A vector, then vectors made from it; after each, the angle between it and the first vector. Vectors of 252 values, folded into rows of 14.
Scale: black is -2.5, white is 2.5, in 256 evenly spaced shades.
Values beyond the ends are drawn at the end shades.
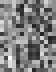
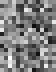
nearly parallel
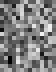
nearly opposite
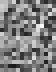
orthogonal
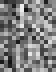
nearly opposite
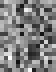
nearly parallel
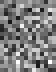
partly opposed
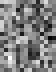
nearly parallel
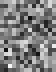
partly aligned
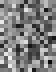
nearly parallel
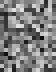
partly opposed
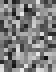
partly opposed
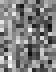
nearly parallel
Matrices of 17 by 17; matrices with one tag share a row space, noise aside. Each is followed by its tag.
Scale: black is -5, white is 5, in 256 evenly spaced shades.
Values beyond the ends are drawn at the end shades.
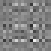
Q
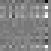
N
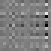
N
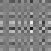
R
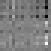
N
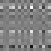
R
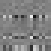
Q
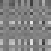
R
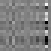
N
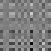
R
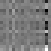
N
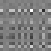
R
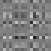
Q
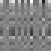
R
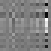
N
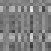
R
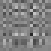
Q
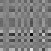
R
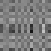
R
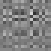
Q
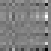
N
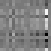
N
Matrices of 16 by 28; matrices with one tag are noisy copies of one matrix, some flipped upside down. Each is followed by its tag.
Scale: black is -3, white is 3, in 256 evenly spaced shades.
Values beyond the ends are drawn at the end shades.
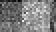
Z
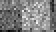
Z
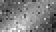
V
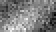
V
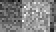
Z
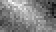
V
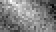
V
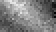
V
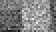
Z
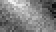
V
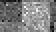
Z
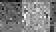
Z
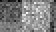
Z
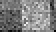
Z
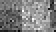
Z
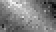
V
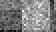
Z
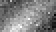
V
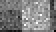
Z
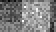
Z
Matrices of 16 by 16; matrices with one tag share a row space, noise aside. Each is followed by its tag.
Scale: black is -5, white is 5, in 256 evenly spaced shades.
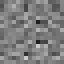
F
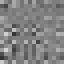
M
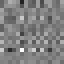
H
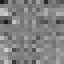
M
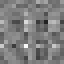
F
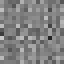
H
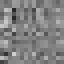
M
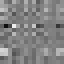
M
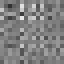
H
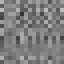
H
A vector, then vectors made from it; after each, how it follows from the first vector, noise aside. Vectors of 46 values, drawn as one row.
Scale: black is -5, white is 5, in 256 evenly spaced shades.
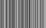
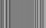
partly zeroed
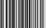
scaled up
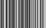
scaled up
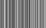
copied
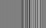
partly zeroed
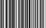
scaled up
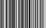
scaled up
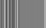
partly zeroed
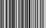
scaled up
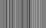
partly zeroed
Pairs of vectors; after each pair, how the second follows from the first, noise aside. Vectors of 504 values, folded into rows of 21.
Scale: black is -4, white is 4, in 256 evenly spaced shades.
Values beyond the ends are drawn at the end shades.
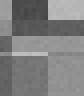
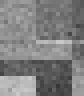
reversed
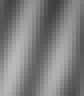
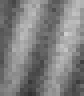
reversed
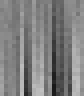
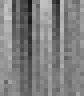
reversed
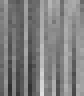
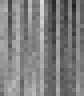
reversed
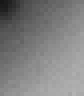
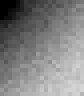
scaled up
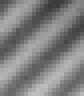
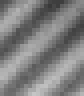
copied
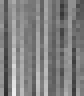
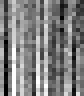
scaled up
